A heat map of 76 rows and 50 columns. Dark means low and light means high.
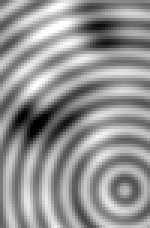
Concentric rings centre on the bottom right. Overall the values sit about 60% of the way up the scale. No lone cell stands out from its neighbours. The ninth with the lowest average is the middle left. There are two dips. The halves do not mirror each other.
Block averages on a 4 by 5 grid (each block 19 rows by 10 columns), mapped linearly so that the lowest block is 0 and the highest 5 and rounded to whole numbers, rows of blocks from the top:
35402
33233
10142
33232
